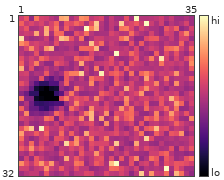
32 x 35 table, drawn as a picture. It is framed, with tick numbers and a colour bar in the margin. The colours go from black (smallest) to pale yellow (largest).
A few values lie far out on both sides of the bulk. There is no overall slope. No row or column stands out. The middle left is the ninth with the lowest average. One dip sinks in the middle left. No regular stripes run through it.
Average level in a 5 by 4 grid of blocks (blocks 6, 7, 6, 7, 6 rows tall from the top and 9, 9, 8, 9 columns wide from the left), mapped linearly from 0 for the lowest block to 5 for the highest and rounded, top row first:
5 5 5 4 | 4 4 4 5 | 0 4 5 4 | 4 5 4 4 | 4 4 4 5
